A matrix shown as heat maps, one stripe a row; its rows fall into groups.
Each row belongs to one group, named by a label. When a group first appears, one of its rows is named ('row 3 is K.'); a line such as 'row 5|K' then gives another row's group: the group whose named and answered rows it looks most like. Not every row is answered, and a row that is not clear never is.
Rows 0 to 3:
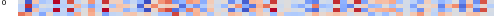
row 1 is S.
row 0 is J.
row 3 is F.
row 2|J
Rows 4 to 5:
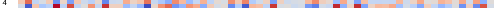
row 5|J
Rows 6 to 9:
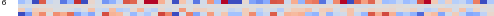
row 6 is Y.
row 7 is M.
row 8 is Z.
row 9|J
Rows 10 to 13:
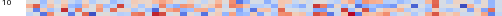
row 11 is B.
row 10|Y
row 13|Y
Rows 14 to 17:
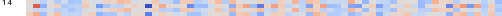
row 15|S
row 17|S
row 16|B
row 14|B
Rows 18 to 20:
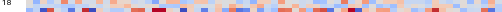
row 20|Y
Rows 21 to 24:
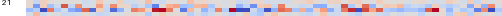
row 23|Y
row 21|Z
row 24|S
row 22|J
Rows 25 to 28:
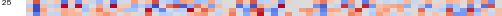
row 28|Z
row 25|F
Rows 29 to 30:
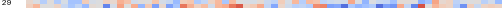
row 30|B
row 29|B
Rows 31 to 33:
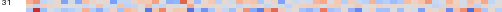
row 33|S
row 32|Z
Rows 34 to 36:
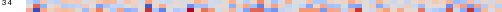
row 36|Z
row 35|S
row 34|Z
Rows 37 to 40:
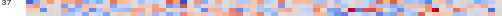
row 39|Y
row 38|F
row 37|J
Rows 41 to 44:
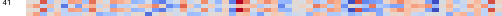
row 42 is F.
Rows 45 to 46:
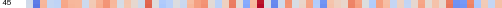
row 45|Z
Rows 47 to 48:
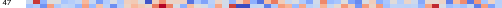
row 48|Y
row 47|S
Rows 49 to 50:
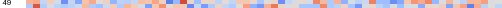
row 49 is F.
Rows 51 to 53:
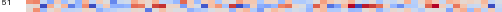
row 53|S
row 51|F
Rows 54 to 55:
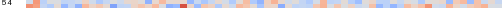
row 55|F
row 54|S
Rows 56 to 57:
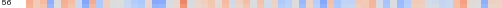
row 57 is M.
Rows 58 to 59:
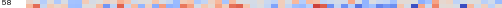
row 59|B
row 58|B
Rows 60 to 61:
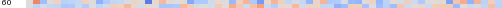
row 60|S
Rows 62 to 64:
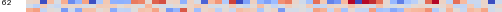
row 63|Z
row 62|Y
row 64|F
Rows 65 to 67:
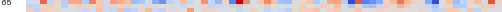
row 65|M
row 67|Z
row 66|M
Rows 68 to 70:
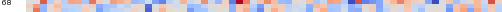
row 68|M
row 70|S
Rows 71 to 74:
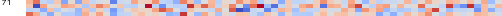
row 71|F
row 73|Y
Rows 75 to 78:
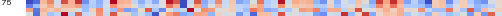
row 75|J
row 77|Z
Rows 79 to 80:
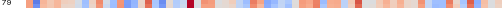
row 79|Z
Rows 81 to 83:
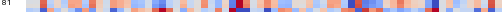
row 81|M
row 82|M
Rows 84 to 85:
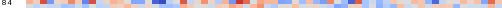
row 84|M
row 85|B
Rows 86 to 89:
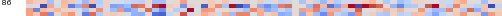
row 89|M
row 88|Z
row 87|Y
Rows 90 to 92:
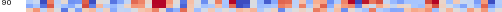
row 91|Y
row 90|Y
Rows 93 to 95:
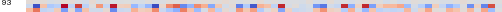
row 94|J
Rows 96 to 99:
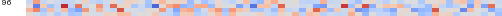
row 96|S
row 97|J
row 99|B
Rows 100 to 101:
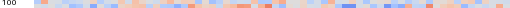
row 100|S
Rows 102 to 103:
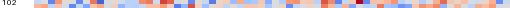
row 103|F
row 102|Y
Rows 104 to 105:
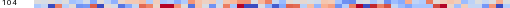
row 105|Y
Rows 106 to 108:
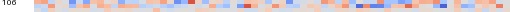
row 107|M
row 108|Z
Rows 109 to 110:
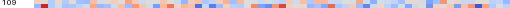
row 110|S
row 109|B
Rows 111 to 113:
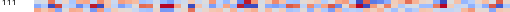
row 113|M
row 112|Y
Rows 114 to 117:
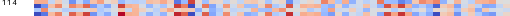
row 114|F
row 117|J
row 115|J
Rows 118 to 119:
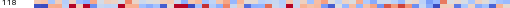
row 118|B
